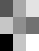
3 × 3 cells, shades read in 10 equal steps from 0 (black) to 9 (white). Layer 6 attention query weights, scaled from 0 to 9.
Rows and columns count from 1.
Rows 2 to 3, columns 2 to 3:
5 4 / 7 9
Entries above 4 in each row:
2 2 2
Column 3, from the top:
8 4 9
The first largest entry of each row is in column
3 1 3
